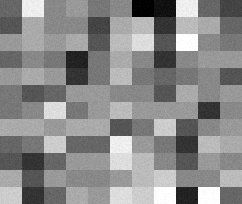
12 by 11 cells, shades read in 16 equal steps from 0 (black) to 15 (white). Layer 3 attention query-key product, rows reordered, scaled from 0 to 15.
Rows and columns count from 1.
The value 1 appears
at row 1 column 8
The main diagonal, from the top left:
6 10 9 2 7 8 9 12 3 9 11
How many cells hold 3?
7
